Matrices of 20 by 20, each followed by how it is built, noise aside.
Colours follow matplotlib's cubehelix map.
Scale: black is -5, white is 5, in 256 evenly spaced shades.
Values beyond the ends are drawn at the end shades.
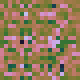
low rank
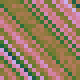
Toeplitz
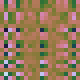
low rank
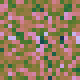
low rank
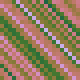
Toeplitz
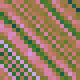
Toeplitz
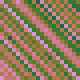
Toeplitz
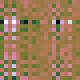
low rank
